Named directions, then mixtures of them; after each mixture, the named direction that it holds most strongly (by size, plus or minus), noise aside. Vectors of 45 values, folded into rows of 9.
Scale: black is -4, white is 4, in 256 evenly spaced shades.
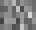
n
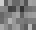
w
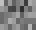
w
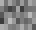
w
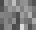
n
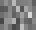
n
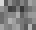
w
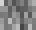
w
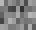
w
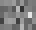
n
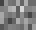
w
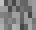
n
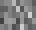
n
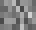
n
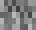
n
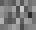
n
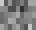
w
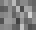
n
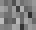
n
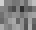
w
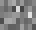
n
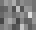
n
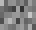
w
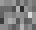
n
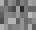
w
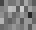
w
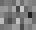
n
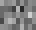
n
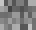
w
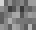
w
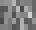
n
